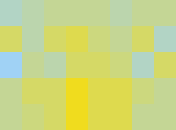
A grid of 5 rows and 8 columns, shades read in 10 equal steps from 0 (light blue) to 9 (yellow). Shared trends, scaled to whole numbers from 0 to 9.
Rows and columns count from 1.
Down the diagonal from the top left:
2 3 3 9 7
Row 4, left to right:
4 6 6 9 7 7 5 4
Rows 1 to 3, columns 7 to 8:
4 4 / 6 2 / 2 6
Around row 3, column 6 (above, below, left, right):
4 7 6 2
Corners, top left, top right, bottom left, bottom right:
2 4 4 4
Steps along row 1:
up up same same down up same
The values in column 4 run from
4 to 9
